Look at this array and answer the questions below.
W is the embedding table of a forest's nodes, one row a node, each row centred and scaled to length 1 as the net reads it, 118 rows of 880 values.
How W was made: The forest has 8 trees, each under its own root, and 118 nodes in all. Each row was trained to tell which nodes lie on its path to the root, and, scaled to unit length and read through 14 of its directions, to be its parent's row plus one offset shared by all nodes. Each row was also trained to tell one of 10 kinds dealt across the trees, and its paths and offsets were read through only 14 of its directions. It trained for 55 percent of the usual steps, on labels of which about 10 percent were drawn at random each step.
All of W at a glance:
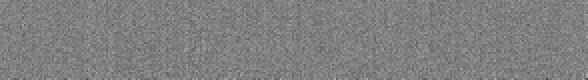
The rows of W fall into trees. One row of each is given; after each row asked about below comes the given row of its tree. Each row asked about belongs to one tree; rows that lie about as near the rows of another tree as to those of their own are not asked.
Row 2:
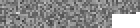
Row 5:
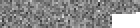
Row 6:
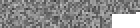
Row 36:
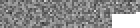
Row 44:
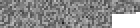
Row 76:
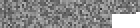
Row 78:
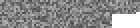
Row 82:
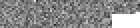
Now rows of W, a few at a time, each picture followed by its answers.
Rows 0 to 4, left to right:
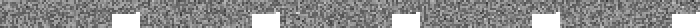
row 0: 78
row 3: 76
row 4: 44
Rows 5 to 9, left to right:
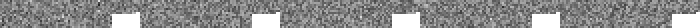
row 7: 36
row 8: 5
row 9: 44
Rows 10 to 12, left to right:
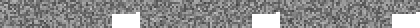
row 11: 44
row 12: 78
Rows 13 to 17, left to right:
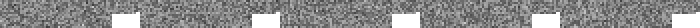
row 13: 5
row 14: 2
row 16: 2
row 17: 36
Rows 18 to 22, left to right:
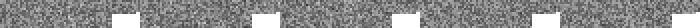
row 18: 36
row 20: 76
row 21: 2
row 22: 5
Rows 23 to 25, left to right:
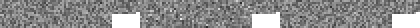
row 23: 36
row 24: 5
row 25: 44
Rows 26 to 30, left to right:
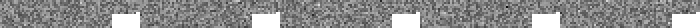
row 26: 5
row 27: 5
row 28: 2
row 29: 78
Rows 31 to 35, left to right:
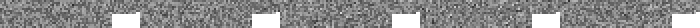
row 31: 78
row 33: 2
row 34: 36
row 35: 78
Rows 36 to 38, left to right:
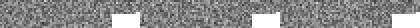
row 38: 36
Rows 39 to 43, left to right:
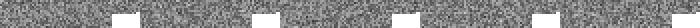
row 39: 82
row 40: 44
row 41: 6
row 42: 2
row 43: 36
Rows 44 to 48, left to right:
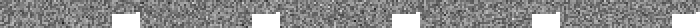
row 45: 44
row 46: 2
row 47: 44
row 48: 76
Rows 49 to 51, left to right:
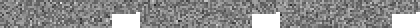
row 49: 82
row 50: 76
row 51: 5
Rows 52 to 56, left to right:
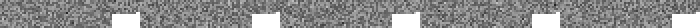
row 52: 78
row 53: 5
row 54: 44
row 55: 76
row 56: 82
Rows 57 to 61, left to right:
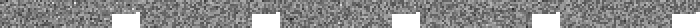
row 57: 5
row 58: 6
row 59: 5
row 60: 76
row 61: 82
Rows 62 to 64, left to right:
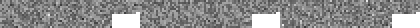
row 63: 82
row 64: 36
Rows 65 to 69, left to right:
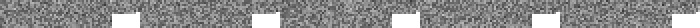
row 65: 78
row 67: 76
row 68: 78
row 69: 76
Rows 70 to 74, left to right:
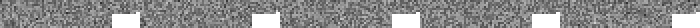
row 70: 36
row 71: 2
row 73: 6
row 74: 36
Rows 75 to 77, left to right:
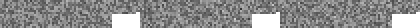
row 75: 36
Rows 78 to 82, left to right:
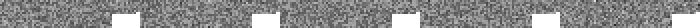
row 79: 76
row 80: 78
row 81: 5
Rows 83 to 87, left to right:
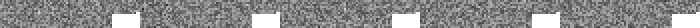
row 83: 2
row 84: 5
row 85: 78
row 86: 76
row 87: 76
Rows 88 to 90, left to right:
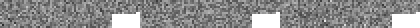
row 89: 6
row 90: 5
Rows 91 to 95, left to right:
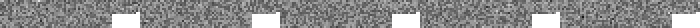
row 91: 44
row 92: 5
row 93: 78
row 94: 78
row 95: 5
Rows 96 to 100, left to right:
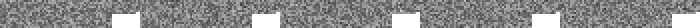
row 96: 76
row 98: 6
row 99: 2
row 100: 6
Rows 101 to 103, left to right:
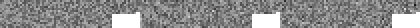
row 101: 82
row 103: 76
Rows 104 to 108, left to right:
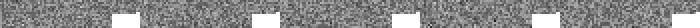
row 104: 6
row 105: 44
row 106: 5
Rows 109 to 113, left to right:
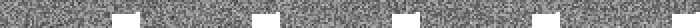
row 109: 82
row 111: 6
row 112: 78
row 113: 6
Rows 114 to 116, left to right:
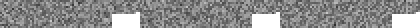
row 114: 82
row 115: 78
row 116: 44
